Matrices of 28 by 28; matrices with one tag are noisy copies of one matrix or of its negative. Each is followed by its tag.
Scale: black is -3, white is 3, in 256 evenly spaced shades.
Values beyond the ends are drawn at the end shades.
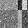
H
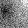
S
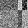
H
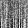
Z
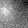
S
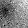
S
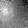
S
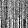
Z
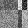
H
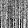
Z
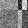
H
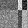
H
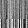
Z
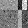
H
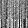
Z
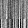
Z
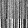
Z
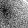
S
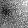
S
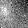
S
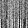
Z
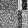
H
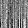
Z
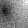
S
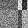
H
